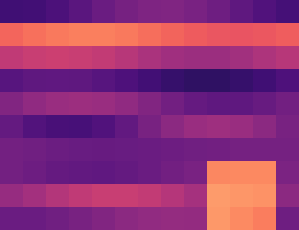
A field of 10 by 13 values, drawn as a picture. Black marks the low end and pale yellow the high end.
Odd patch: higher, in the bottom right. Average level on the scale: 40%. Grain: streaks across. Ninth with the highest average: bottom right.
